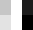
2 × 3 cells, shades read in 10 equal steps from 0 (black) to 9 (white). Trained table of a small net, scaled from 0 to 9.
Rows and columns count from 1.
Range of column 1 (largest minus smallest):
1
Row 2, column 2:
9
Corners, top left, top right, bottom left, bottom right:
7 1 8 0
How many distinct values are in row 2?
3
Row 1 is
7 9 1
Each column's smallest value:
7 9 0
